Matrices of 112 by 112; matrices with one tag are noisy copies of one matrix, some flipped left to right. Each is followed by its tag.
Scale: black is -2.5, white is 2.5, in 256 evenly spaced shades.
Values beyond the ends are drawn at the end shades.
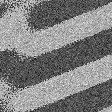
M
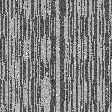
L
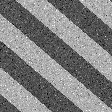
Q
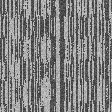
L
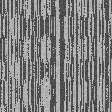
L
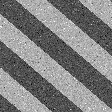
Q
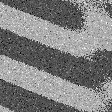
M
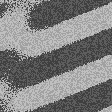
M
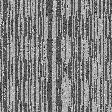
L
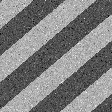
Q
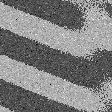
M
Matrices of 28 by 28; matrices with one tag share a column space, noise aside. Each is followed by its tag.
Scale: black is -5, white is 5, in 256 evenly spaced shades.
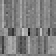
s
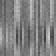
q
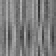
q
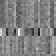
s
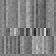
s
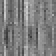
q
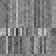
s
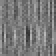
q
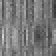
q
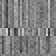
s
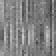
q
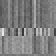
s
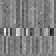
s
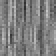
q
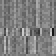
s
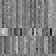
s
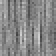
q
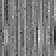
q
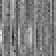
q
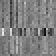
s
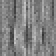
q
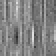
q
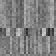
s
